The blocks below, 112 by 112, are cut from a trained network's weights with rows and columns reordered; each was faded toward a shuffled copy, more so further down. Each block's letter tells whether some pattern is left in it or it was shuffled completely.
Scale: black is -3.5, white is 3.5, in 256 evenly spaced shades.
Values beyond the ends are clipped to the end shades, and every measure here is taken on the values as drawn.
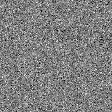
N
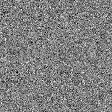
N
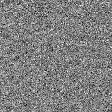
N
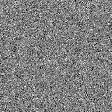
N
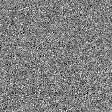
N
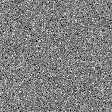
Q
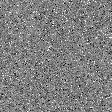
Q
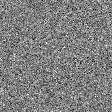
Q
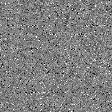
N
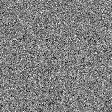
N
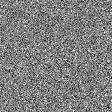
N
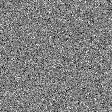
Q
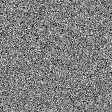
Q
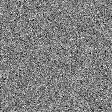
Q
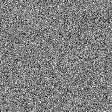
N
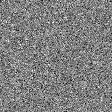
N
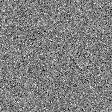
Q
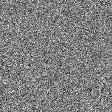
N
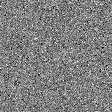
Q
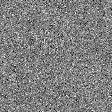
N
